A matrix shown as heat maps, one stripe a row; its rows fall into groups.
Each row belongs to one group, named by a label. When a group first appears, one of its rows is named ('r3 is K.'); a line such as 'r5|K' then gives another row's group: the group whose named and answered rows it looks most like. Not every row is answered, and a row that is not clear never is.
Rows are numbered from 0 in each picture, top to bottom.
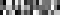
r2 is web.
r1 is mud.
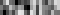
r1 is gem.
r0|web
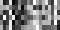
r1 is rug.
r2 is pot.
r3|web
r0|pot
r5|pot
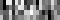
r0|mud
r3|pot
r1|gem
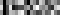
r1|pot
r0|gem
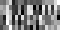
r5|mud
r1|rug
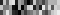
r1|rug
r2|web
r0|web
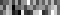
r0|mud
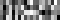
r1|gem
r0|rug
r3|mud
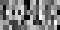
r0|gem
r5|pot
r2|mud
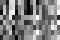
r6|pot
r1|web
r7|web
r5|rug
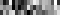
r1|rug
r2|web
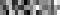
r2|gem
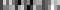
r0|web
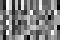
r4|mud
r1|mud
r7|gem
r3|pot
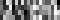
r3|web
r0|mud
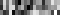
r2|pot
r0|web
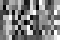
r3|mud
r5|mud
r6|rug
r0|gem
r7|rug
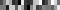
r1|gem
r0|web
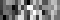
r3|gem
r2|web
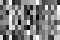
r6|mud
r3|mud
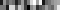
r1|gem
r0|web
